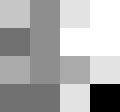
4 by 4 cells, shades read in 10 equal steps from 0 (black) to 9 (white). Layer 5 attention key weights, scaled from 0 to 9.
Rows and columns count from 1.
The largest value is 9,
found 3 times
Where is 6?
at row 3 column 1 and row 3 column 3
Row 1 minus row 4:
3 1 0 9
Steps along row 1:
down up up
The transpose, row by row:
7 4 6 4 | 5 5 5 4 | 8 9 6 8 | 9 9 8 0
